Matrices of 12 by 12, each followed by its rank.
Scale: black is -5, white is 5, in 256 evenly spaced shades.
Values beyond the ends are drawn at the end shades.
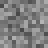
full rank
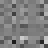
two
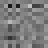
two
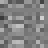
two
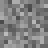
full rank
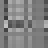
one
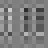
one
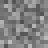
full rank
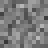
full rank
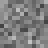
full rank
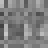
two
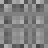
one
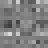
two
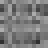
two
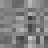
two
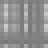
one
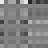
one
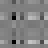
one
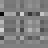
one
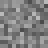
full rank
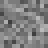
full rank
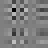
one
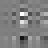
one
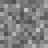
full rank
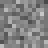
full rank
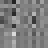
two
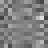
two
